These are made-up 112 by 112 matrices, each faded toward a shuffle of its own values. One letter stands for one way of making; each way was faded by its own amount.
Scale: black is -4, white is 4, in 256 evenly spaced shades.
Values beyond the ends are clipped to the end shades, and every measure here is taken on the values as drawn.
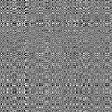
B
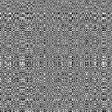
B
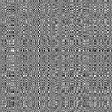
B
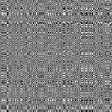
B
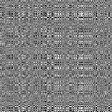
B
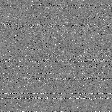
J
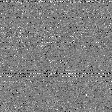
J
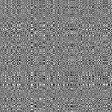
B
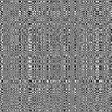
B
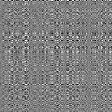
B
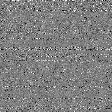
J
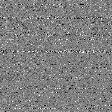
J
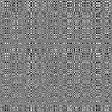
B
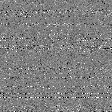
J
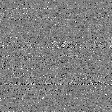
J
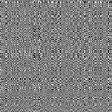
B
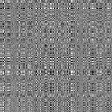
B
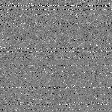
J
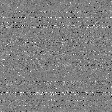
J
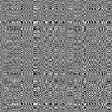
B
